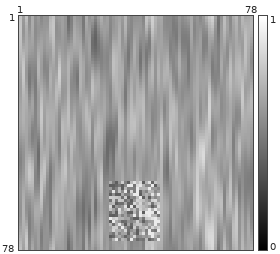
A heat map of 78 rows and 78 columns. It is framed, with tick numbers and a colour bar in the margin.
The grain runs up and down. In the bottom middle lies a patch that is rougher than the rest. Values change most from cell to cell in the bottom middle. Neither half mirrors the other.
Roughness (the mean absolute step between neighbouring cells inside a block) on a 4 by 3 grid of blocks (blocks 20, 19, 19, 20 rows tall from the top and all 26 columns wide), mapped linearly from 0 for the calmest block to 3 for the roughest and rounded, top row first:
0 0 0 | 0 0 0 | 0 1 0 | 0 3 0
